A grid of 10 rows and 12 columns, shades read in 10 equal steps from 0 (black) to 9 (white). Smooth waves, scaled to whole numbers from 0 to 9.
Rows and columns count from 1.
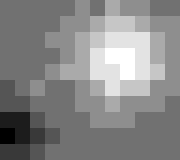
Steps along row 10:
same up up same same same same same same same same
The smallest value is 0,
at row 9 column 1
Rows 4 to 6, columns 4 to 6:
4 5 6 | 5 6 6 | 4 4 5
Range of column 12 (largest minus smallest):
1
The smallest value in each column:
0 1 2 3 4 4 4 4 4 4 4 4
